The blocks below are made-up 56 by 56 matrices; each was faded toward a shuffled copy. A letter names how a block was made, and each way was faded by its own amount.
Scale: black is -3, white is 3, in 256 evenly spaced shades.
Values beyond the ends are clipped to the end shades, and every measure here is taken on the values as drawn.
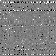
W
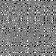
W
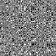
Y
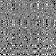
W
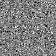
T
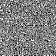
T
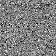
T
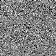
T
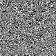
T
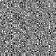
Y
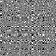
W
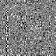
Y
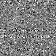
T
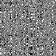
Y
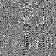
Y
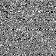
T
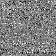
T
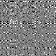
W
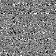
T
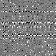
W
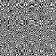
W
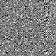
Y
